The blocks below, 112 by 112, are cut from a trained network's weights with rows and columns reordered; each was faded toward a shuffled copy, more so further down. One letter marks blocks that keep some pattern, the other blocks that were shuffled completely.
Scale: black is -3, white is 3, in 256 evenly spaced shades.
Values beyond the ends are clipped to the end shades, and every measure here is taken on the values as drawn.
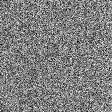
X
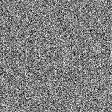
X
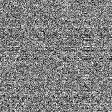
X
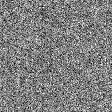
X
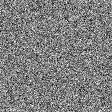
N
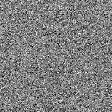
X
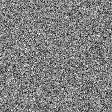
N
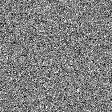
N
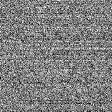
X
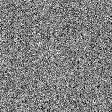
X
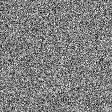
N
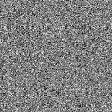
X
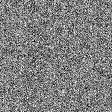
X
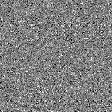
X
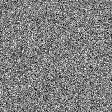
X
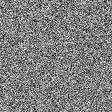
N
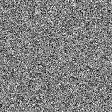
X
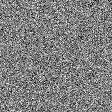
N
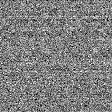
X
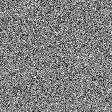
X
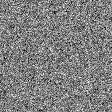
N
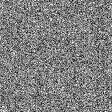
X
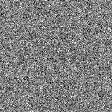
X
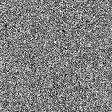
X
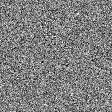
N
